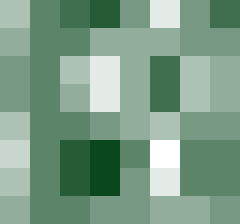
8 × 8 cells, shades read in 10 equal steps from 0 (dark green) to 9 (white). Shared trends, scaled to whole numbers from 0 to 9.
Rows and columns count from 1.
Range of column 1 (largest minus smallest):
3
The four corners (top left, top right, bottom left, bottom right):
6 2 5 4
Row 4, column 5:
5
